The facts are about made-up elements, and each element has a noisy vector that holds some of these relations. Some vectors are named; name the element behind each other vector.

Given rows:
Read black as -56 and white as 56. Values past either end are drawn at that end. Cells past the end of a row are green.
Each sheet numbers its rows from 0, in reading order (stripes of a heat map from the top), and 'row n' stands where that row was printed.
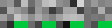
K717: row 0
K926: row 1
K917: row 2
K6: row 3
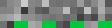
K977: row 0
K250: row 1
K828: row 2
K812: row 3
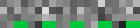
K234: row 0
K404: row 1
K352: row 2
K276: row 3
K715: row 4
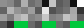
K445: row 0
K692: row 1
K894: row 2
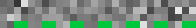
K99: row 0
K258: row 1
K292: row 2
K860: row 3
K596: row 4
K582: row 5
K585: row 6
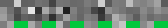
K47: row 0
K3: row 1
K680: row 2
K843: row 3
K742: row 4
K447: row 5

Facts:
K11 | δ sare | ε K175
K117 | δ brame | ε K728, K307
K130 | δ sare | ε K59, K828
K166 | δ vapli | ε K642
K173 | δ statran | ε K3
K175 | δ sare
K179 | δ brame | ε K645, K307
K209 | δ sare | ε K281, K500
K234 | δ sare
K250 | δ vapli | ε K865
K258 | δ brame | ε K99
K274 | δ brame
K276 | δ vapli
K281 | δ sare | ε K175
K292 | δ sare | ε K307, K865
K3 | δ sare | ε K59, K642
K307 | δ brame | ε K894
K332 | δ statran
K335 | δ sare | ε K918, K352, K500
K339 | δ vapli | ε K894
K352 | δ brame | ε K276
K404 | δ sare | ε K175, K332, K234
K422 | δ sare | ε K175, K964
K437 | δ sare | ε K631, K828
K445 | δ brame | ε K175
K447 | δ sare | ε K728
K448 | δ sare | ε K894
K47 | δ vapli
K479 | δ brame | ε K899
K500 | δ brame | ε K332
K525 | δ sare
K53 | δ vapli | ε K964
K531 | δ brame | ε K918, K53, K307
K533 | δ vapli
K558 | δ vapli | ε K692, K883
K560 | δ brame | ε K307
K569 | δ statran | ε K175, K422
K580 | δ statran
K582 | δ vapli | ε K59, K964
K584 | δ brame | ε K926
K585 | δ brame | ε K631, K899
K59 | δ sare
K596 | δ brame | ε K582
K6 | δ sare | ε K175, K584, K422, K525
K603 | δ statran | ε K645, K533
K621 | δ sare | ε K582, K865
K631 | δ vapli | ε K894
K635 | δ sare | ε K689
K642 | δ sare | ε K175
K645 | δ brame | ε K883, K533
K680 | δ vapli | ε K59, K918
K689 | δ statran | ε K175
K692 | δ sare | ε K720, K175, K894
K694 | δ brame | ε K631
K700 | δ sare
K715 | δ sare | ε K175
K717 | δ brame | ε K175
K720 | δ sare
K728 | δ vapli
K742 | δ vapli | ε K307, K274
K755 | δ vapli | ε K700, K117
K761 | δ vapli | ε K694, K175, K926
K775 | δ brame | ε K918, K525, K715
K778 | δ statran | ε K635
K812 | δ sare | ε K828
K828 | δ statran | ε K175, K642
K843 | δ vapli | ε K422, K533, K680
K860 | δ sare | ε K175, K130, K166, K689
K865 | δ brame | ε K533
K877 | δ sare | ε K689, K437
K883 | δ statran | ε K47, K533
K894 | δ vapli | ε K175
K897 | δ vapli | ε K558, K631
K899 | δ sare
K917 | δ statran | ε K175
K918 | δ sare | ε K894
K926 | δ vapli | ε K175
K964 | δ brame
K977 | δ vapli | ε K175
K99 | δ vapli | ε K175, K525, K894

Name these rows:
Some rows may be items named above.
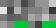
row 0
K59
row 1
K977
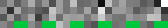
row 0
K335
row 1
K865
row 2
K53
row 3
K692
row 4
K860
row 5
K894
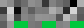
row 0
K778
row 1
K775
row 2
K918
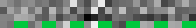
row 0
K584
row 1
K274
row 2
K897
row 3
K437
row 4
K828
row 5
K130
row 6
K166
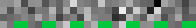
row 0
K621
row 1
K500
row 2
K897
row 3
K728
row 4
K694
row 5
K918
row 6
K173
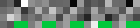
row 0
K894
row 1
K479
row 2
K448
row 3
K631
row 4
K448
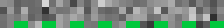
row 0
K352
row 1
K558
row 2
K531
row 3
K761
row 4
K479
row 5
K175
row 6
K964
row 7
K332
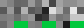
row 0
K352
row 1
K645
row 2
K422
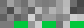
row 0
K209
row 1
K117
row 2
K635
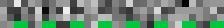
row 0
K533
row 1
K778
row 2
K689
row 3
K635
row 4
K843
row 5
K642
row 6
K307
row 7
K175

